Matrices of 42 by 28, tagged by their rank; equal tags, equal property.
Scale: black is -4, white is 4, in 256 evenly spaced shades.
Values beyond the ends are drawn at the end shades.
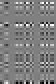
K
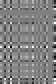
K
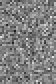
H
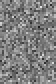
H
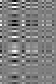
K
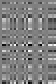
K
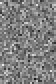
H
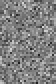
H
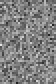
H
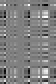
K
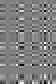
K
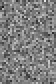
H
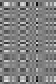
K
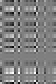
K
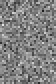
H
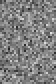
H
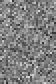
H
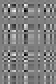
K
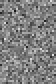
H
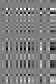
K
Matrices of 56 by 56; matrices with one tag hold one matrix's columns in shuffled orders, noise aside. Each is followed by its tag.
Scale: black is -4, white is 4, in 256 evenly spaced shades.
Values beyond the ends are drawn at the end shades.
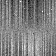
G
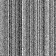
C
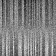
G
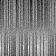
G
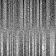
G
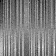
G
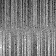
G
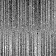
G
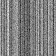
C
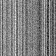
C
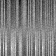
G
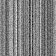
C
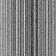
C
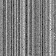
C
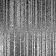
G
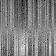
G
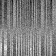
G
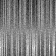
G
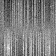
G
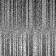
G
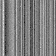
C
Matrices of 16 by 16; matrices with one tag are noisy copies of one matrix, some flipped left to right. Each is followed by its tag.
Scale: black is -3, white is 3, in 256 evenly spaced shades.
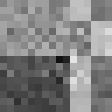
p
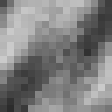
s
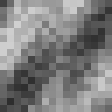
s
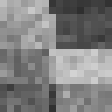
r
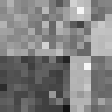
p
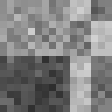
p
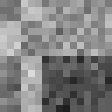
p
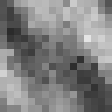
s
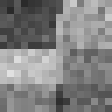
r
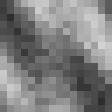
s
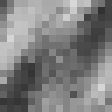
s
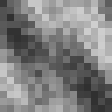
s
